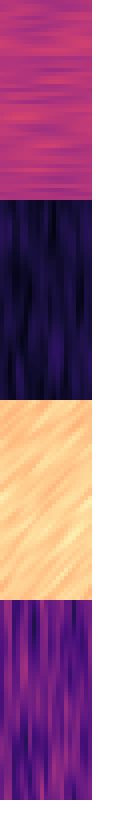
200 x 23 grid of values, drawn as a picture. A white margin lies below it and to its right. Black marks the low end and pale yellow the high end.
The table splits into 4 rows of 1 panel. Panel 1,1: middling, streaked across, faint in contrast. Panel 2,1: very low, streaked downward, faint in contrast. Panel 3,1: very high, slanting up to the right, faint in contrast. Panel 4,1: low, streaked downward.
